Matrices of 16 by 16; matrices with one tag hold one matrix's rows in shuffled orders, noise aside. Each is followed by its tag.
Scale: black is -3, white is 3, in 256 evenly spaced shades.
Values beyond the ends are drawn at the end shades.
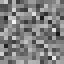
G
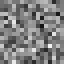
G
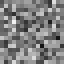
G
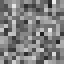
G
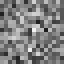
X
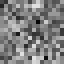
X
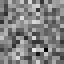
X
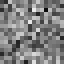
X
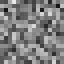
G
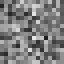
X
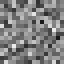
G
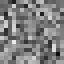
G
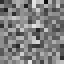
X
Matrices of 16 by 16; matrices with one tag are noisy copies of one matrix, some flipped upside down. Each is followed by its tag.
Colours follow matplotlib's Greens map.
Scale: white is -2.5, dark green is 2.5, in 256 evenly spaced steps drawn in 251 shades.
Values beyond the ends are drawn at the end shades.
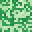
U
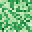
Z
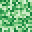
U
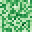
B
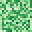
B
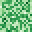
B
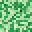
Z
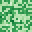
U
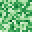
Z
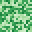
U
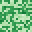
U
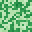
Z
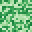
U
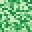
Z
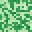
Z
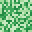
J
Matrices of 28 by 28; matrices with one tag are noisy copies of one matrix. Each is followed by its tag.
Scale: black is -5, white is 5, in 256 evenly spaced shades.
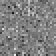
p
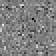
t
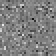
t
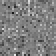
p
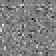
t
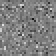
t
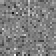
p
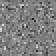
t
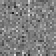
p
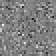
t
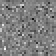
t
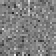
p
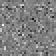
t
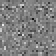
t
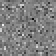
t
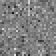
p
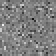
t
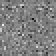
t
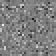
t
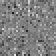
p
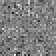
p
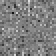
p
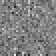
p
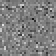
t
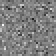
t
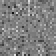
p
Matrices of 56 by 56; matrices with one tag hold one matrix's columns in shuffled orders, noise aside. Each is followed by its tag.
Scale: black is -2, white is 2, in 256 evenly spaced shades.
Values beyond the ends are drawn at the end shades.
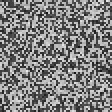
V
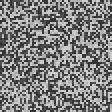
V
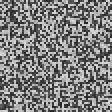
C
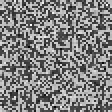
V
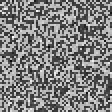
C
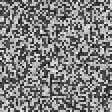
C
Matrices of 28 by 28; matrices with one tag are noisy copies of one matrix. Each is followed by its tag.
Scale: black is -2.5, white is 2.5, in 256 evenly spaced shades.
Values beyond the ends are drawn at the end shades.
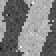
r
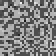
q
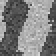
r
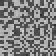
q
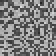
q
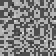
q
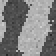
r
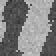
r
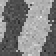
r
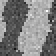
r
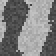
r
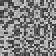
q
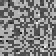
q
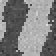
r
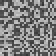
q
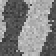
r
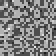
q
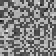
q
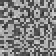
q
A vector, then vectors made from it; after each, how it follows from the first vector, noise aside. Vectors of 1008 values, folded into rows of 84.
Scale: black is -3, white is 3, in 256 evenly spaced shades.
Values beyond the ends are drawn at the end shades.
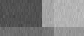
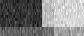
scaled up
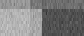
reversed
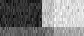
scaled up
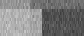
reversed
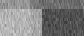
reversed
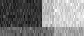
scaled up
